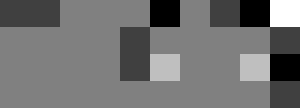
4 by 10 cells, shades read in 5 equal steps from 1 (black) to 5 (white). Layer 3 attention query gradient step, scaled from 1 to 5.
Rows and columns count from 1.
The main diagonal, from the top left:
2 3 3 3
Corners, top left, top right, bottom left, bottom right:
2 5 3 2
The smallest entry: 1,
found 3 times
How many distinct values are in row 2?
2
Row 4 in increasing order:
2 3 3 3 3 3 3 3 3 3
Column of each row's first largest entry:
10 1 6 1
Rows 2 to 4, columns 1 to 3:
3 3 3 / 3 3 3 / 3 3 3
